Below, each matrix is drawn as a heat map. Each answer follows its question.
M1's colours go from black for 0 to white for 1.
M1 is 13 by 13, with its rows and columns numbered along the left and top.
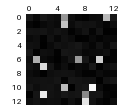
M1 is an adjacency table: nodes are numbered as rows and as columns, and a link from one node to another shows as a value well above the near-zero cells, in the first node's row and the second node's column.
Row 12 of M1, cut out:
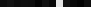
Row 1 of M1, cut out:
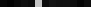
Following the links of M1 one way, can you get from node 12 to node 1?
no
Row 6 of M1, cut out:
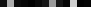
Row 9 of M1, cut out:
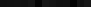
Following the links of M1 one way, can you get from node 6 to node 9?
yes
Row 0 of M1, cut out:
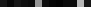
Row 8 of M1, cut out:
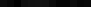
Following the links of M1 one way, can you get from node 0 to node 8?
yes
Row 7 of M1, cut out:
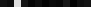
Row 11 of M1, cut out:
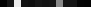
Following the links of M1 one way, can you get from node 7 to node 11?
no
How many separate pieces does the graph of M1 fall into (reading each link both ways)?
3
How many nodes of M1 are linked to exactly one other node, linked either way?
2
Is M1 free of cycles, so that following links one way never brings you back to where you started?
yes
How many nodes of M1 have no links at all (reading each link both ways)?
2
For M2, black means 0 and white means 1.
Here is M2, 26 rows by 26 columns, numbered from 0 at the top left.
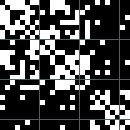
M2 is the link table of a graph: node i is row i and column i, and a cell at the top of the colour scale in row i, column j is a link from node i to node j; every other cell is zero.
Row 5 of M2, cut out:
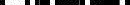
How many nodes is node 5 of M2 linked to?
8
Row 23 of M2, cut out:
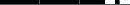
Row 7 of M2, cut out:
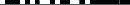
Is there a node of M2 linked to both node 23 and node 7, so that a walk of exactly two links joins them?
no
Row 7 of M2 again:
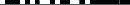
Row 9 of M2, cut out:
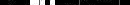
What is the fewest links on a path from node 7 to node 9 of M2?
1
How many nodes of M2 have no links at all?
0
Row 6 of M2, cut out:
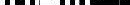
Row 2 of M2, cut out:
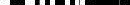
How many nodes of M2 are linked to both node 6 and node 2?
6
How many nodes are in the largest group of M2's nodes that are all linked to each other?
5
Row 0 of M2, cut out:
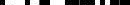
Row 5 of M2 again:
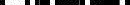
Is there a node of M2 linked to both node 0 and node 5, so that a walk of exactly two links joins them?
yes
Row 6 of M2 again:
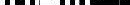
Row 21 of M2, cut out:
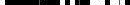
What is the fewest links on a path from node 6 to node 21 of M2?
2
